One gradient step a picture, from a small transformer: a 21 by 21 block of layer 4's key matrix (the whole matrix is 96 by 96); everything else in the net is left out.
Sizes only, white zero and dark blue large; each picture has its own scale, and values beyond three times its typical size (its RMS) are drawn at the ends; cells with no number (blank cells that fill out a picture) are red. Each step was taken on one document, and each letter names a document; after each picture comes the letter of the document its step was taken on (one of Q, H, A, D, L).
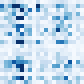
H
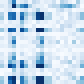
H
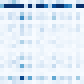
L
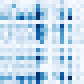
L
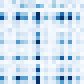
L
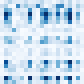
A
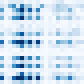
H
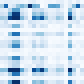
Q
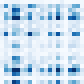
Q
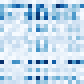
A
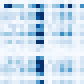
Q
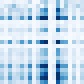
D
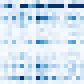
L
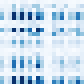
H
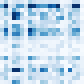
Q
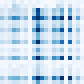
L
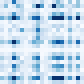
L
